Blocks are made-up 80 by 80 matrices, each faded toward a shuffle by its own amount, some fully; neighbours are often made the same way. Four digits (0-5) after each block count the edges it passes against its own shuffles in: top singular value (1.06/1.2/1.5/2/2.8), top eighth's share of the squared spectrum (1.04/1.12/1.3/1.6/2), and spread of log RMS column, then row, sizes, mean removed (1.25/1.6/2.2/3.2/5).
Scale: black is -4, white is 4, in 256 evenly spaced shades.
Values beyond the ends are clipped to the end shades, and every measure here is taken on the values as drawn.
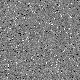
0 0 0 0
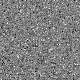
0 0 0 0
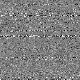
2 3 0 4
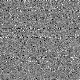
1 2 0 3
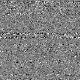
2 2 0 3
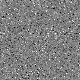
0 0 0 0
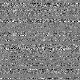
2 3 0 4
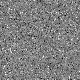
0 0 0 1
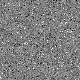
0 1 0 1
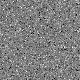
0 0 0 0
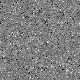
1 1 0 0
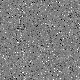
2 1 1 0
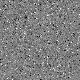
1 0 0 0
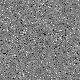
0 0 0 0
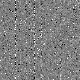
2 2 2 0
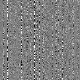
3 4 4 0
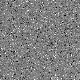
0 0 1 0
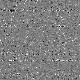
2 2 1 2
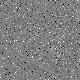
0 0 0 0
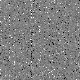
2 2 2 0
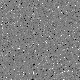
1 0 0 0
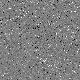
1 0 0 0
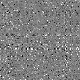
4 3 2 2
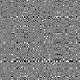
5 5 3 3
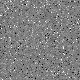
2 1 0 0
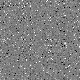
3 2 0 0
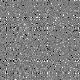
4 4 2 2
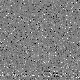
2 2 0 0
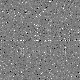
3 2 0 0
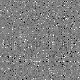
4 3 2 2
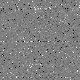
3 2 0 1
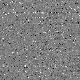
3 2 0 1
